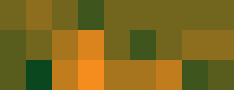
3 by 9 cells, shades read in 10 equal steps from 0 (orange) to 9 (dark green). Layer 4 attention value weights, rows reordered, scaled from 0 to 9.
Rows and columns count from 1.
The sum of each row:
46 40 38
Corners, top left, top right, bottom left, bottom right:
5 5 6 6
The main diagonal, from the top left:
5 5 2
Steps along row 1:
down up up down same same same same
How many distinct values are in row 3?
6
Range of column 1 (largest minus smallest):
1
